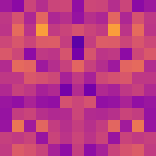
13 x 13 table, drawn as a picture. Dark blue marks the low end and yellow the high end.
Slope: none. Mirror symmetry: left to right. Seam: none. Histogram: bell-shaped. Calmest part: bottom middle. Odd rows or columns: none.
